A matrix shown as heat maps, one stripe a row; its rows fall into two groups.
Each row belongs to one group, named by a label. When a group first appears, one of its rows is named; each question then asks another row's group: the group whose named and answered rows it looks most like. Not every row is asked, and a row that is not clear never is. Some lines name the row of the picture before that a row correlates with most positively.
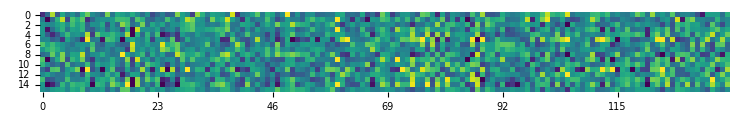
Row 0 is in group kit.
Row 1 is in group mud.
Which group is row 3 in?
mud
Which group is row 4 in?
mud
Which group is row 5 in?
kit
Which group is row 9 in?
mud
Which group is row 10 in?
mud
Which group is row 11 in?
kit
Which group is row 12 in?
kit
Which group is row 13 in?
mud
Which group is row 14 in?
mud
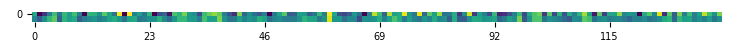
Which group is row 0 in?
mud
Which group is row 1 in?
mud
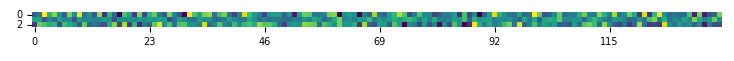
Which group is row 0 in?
kit
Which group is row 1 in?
kit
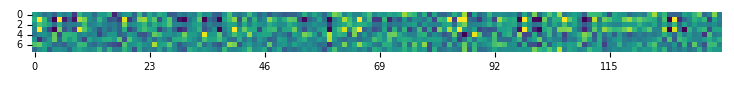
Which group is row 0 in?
kit
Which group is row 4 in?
mud
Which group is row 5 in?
mud
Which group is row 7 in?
kit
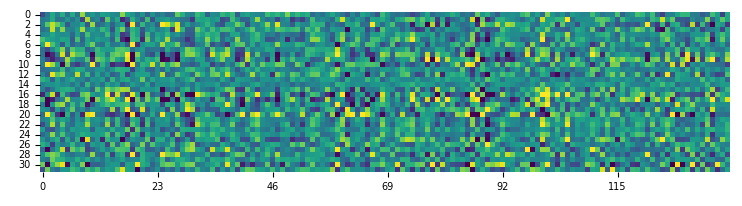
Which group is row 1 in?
kit
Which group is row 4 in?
kit
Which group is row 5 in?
kit
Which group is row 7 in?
mud
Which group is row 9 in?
mud
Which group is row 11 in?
mud
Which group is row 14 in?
kit
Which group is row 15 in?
mud
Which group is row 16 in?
kit
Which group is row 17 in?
mud
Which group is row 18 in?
mud
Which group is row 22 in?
kit
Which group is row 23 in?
mud
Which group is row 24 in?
kit
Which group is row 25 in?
kit
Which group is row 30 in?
mud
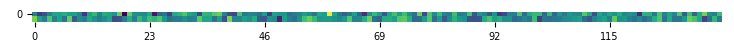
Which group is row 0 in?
mud
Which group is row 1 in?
kit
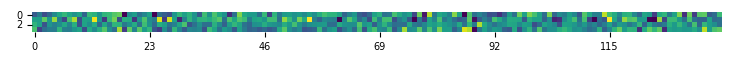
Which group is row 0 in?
mud
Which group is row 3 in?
mud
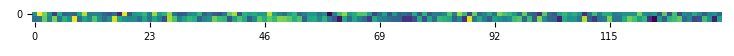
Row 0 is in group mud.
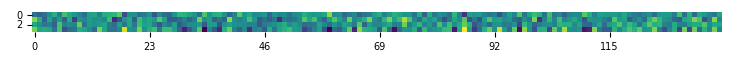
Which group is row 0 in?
mud
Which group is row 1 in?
kit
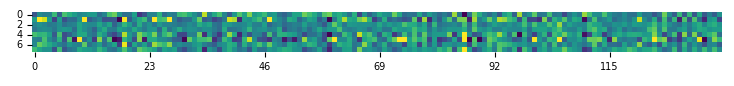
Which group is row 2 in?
kit
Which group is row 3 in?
kit
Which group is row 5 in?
kit
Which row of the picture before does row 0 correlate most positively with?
0
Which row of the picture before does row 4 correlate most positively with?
3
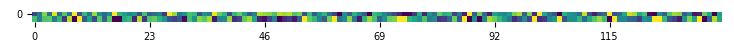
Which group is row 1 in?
kit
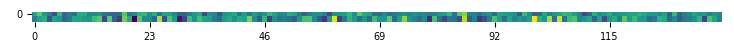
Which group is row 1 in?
kit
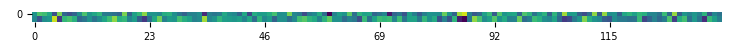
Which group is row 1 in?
mud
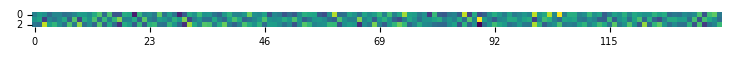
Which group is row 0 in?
kit
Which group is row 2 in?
kit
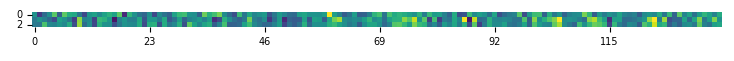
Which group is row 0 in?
mud
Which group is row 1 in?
kit
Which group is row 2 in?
kit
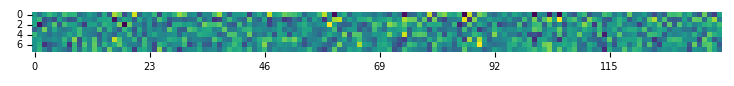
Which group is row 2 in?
mud
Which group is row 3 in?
kit
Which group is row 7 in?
kit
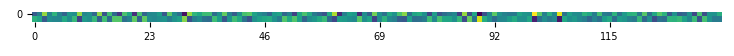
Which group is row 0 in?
kit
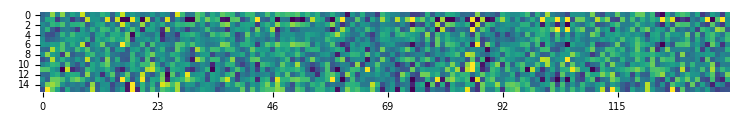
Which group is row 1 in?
kit
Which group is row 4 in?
mud
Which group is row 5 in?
mud
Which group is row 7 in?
kit
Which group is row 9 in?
kit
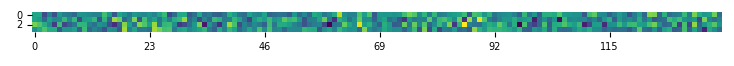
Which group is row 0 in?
kit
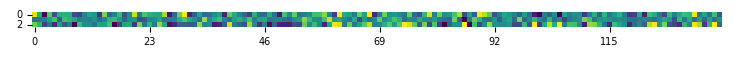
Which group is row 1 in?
mud
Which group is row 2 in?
kit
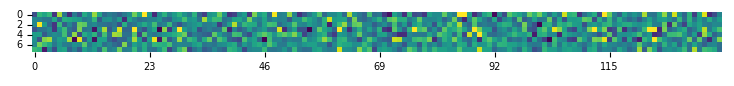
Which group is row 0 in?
mud
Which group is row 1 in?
mud
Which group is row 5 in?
kit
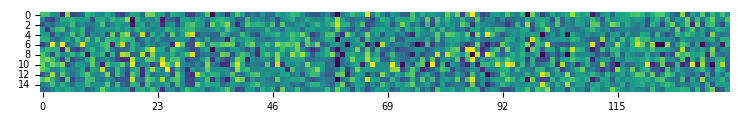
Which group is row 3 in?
mud
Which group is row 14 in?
kit
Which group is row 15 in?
mud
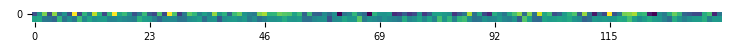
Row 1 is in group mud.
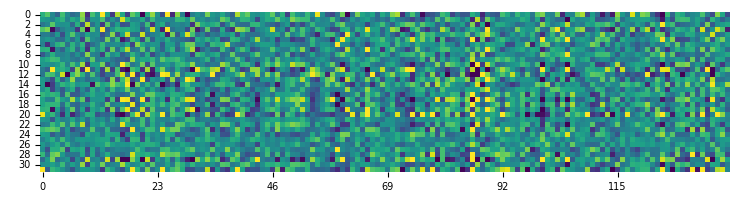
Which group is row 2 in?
kit
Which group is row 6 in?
mud
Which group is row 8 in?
kit
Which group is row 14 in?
mud
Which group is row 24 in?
kit
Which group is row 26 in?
mud
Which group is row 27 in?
mud
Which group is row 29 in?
kit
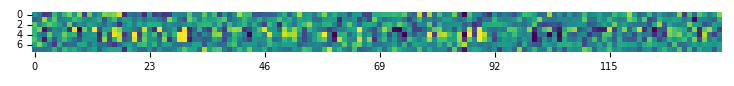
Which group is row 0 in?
mud
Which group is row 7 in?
mud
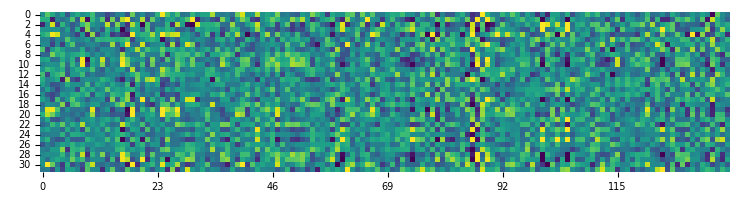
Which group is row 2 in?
kit
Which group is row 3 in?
kit
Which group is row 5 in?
mud
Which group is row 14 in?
mud
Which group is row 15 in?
kit
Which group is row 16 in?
mud
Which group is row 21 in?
kit
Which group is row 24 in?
mud
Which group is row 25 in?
kit
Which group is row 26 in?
mud
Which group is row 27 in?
mud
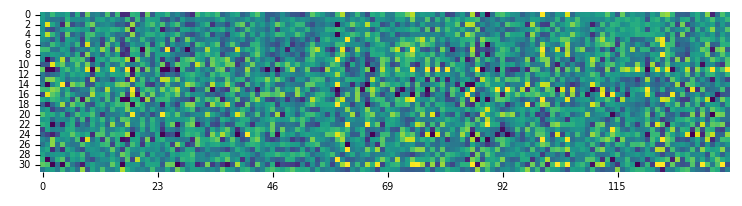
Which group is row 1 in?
mud
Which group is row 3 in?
mud
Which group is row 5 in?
kit
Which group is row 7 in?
kit
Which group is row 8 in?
kit
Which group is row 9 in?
mud
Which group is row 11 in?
mud
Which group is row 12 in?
mud
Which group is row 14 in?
mud
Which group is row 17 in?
kit
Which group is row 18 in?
mud
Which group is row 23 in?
mud
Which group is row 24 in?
mud
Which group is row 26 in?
kit
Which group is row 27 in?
kit
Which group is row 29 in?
mud
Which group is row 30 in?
kit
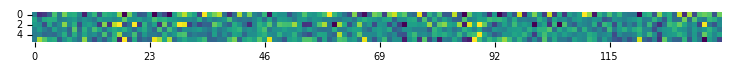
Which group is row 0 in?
mud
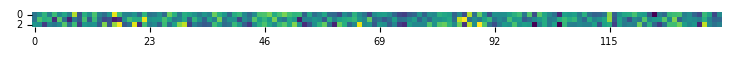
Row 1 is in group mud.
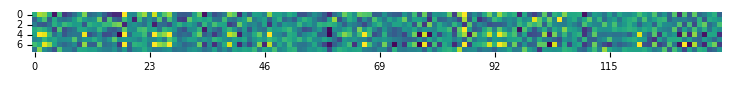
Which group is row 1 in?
kit
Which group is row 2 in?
mud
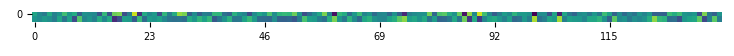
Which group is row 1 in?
kit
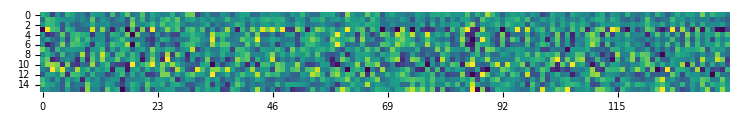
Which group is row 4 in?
mud
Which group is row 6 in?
mud
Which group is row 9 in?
kit
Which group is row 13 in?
kit
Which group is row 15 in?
kit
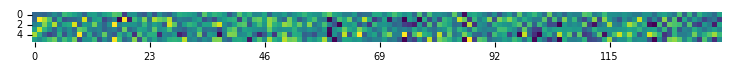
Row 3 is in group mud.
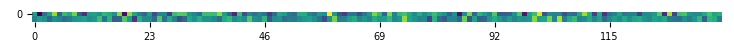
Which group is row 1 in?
kit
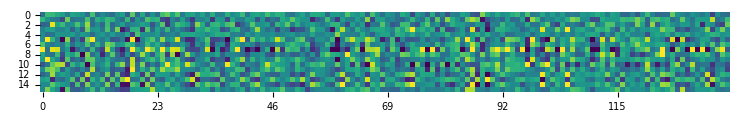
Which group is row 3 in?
kit
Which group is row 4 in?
mud
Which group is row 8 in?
kit
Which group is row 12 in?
kit
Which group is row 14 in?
kit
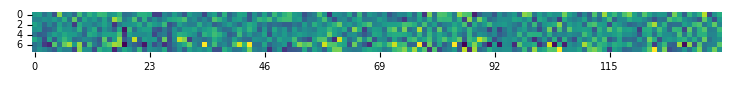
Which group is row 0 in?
mud
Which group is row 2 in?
kit
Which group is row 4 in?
mud
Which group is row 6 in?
mud
